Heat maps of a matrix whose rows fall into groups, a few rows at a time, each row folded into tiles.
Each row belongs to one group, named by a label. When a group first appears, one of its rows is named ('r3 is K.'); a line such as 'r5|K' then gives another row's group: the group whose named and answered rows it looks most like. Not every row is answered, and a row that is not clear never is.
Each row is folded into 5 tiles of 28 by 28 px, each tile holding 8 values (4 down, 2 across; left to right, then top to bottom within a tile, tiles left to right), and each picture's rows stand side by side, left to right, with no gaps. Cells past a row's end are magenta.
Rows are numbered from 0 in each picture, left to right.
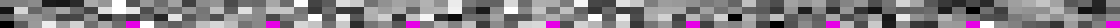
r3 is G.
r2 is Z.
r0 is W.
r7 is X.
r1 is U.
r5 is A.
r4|Z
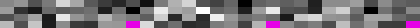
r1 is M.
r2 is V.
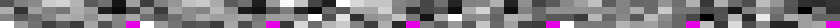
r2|Z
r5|X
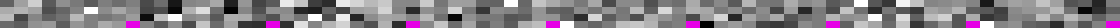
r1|V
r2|Z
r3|G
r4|U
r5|A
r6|Z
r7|X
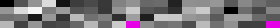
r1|V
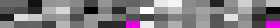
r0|V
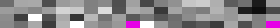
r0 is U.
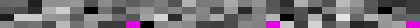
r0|V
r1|A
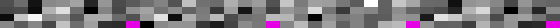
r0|V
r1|A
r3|V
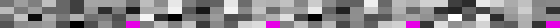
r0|A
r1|G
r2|G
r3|Z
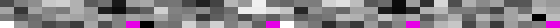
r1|W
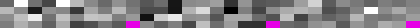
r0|Z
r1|V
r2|G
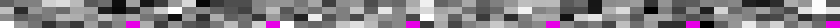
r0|X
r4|V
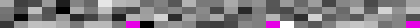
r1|A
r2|U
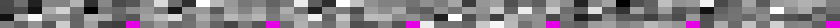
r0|V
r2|Z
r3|U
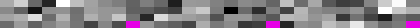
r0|Z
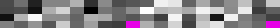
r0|V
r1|U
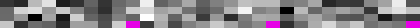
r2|W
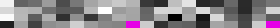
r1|M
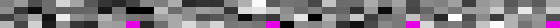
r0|X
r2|A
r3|U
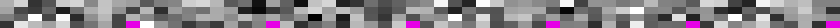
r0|Z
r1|X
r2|M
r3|Z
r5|Z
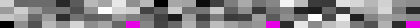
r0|W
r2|Z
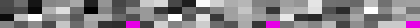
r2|G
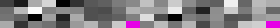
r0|M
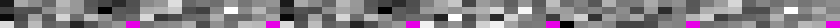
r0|X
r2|X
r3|U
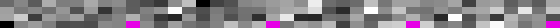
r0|A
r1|M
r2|G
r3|U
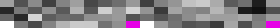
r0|U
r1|X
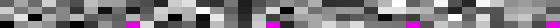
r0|A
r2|W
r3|Z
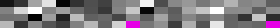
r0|M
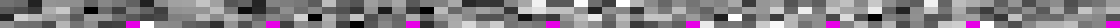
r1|X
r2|A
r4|Z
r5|U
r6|G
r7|U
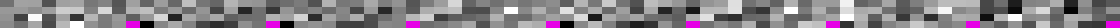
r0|U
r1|A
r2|A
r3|G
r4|A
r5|G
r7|V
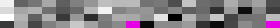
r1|A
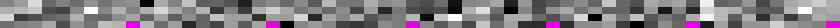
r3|V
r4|A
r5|W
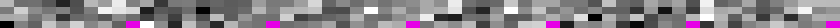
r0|W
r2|G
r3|G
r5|W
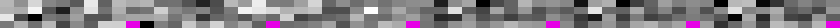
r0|G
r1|W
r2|G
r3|M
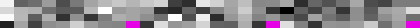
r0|W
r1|Z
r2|U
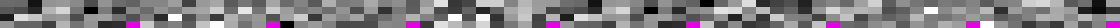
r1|U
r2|A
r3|Z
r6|G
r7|X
